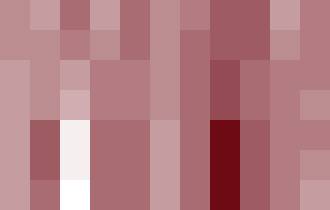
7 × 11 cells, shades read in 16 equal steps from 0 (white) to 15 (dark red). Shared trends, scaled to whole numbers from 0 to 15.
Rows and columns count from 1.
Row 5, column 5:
9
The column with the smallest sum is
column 3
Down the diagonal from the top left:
7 7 6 8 9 6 9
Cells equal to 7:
13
